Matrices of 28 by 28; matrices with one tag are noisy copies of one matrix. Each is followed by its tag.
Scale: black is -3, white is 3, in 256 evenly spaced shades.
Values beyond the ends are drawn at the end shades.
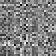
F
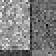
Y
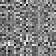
F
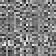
F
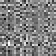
F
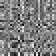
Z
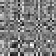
Z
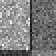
Y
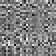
F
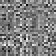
F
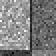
Y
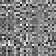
F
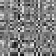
Z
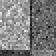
Y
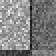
Y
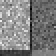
Y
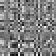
Z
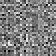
F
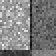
Y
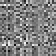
F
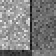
Y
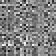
F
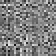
F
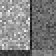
Y
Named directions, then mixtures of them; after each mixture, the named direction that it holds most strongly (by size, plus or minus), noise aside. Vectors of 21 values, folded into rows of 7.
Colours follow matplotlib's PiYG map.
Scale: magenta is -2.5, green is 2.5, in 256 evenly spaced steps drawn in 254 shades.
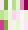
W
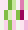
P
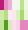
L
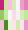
W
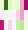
W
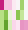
L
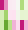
L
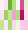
P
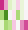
L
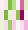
P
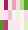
W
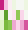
L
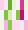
P
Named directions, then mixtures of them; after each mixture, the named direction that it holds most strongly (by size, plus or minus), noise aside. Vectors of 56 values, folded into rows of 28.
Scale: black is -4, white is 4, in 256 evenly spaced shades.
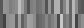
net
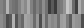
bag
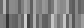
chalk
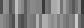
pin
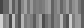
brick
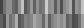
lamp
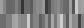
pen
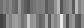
pen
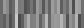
pin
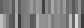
pin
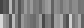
brick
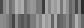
pin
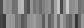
net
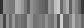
net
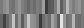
net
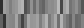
net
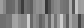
pen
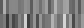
chalk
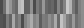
bag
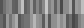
lamp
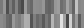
pen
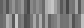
bag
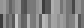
pin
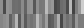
net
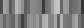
pin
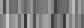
chalk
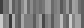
brick
